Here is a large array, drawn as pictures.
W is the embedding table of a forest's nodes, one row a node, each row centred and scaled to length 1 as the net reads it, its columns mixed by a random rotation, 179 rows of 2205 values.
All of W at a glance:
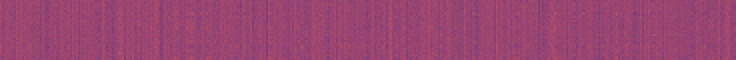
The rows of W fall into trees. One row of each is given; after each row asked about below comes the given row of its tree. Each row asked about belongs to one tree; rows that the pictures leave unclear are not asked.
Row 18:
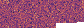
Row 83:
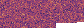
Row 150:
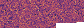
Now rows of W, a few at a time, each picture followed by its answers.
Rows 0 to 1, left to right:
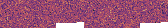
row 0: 150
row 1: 150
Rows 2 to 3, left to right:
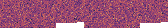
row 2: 18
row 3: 150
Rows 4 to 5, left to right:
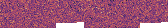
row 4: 150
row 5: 18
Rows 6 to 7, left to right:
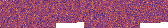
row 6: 18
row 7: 150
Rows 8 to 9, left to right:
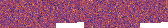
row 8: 18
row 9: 18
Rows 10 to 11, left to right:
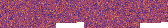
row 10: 150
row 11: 83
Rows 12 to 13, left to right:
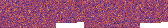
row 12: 18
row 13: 18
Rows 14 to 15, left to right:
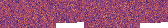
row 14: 18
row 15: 18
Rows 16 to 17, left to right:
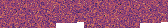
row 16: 83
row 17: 83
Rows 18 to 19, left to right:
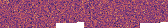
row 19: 150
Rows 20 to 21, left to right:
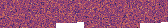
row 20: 83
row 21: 18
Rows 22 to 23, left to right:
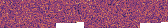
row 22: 150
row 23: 18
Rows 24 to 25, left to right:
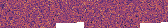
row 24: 150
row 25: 18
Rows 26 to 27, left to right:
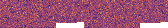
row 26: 18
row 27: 150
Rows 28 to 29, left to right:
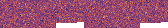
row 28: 83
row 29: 18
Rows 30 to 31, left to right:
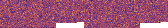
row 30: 18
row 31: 150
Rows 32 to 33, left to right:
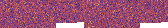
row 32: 18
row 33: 18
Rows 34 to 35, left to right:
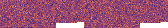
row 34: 18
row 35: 150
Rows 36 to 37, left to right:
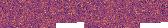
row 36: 150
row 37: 150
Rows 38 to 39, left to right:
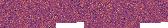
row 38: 150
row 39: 150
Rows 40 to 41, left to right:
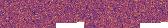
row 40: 150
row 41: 150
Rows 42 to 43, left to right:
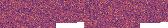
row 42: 83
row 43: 150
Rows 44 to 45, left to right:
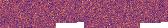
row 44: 18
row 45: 18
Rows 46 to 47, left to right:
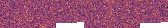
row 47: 150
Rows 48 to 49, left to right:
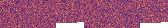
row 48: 18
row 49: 83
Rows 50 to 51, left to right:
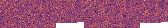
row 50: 18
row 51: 18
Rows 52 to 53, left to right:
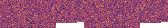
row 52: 18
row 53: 18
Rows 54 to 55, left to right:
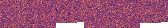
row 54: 18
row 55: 18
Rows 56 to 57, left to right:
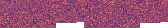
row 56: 150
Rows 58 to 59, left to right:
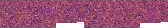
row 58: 150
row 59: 150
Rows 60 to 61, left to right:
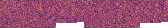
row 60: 18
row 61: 18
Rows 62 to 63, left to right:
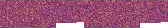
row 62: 150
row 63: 150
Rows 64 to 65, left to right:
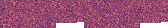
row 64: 83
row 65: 83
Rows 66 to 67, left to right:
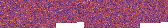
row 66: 150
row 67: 18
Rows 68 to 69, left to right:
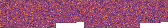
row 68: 150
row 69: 18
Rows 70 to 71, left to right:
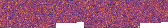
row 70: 150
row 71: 18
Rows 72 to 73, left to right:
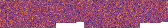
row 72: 150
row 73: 18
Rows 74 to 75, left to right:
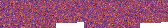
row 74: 83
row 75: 83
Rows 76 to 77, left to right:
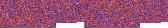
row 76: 150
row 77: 150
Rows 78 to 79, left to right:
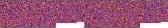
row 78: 150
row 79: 150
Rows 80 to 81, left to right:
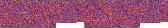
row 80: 150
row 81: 150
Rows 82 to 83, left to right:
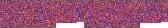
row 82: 150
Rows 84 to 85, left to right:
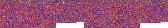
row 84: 150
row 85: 150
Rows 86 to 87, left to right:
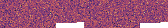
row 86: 150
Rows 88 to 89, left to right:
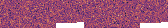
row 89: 18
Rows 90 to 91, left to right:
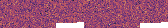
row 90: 83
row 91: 18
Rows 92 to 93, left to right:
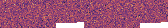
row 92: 18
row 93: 150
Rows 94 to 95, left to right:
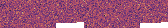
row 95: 83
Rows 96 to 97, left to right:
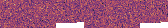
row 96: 18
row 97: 150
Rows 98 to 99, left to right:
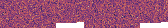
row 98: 150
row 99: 18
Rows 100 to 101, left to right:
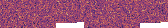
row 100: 18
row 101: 150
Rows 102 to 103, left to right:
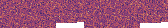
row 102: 83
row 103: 83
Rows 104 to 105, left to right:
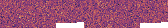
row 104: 18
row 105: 83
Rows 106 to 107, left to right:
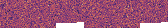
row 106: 150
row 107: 18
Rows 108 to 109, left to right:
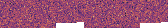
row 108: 150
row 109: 18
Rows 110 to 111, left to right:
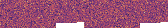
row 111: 150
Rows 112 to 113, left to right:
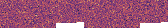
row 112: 150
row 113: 18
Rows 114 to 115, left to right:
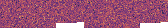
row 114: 18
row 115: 150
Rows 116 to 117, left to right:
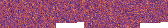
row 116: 18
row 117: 150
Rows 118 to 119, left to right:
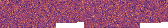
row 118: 18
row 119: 18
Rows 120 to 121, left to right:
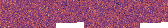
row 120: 18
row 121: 83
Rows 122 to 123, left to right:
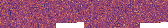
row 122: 150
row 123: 150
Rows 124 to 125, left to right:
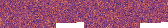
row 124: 150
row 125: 83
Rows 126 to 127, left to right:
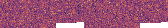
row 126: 150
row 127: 18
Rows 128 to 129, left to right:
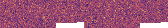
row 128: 18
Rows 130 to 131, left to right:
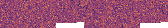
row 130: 150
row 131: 150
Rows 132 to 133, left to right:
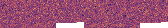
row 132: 150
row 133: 18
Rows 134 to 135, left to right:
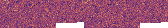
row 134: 18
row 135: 18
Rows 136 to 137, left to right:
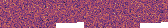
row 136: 18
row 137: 83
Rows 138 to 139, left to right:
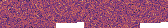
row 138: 18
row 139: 150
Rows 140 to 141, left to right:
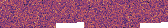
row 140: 18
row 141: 18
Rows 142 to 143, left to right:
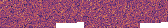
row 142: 18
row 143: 18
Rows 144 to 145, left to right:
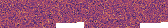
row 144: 150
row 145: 150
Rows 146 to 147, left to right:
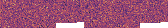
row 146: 18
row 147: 150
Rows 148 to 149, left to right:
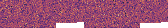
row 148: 18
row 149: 18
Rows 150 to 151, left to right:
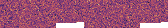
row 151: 18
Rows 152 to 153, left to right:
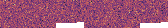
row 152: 18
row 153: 150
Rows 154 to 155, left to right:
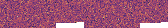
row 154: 150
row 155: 18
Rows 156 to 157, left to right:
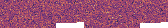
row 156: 150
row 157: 150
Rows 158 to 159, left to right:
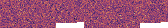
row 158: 18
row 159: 150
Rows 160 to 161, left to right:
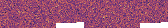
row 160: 150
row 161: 18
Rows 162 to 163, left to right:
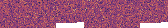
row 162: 18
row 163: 18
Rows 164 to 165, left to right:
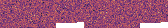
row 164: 18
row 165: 150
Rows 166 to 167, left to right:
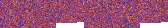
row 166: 83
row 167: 18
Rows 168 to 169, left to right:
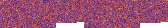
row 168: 18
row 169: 150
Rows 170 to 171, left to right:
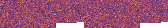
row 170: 150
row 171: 83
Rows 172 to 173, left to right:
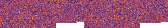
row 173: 150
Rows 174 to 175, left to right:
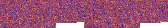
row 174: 150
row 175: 150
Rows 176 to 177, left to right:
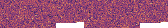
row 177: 150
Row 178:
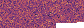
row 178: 150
